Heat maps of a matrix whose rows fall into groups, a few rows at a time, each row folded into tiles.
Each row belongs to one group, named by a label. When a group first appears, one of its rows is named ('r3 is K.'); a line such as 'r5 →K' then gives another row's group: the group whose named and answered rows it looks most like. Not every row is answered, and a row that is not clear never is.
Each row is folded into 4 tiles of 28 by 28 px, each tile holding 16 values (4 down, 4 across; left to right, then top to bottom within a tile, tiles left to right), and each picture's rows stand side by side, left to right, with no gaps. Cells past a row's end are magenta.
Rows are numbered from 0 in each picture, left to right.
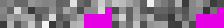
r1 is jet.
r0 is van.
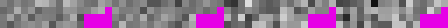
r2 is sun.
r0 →van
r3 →sun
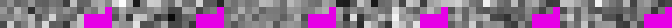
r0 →van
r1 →jet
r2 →van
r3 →sun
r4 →jet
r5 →jet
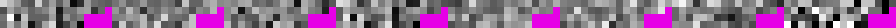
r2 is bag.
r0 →jet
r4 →sun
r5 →van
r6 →jet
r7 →bag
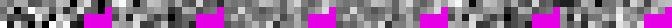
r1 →jet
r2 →van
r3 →van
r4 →jet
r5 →sun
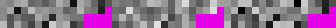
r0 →bag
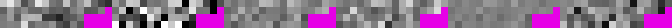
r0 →jet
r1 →bag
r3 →van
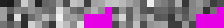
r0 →sun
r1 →jet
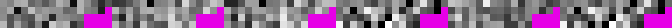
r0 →bag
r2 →sun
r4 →jet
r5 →bag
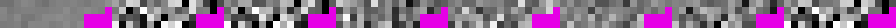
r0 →sun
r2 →bag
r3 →jet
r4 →van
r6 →bag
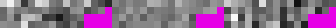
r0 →jet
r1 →van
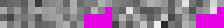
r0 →sun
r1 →van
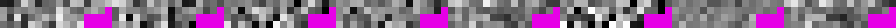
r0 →sun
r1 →jet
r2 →bag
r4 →jet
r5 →bag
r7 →jet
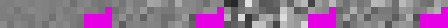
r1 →van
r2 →sun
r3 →van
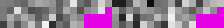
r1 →sun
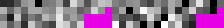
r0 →sun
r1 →bag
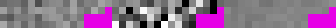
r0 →sun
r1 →bag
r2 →sun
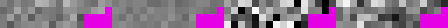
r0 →van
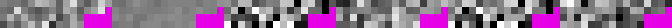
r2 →bag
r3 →sun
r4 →bag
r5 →jet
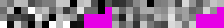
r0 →bag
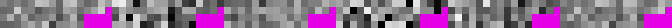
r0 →van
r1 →jet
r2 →sun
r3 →bag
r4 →jet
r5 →van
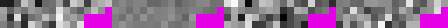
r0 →sun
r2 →jet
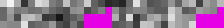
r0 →jet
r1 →sun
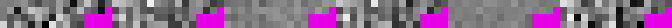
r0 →bag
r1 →jet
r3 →jet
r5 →jet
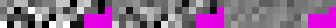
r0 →bag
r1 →bag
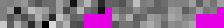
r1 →sun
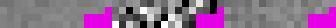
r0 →sun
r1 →bag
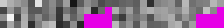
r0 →jet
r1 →sun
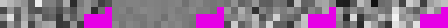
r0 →jet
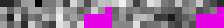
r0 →sun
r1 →jet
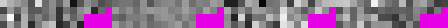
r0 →jet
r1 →sun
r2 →sun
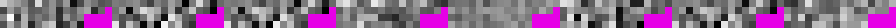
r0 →jet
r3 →jet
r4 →sun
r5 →jet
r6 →bag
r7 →sun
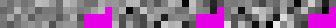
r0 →van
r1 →bag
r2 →bag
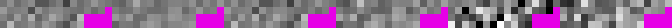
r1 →sun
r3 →sun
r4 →bag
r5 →sun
